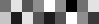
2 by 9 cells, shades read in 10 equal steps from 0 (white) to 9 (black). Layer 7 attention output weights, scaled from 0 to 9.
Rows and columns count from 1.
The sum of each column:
7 9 7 10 8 10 9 9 8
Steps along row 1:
down up down down up up down down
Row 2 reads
2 8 1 6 8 6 0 4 7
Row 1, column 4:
4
